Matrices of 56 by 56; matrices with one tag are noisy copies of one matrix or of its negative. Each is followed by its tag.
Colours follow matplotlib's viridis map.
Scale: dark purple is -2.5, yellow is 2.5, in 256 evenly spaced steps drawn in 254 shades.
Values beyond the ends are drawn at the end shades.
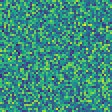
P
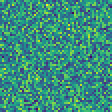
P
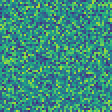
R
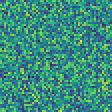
P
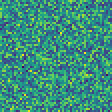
R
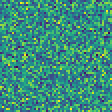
R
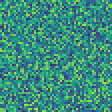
P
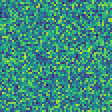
R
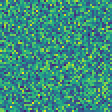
P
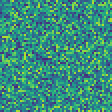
R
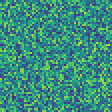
P
